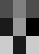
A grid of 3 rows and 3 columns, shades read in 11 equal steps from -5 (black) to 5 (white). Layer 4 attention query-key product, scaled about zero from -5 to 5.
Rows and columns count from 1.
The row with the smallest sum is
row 2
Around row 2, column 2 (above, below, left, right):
0 -4 -4 -5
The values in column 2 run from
-4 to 1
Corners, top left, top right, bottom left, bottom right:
-2 -2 3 3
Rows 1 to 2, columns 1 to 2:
-2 0 | -4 1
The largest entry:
3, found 2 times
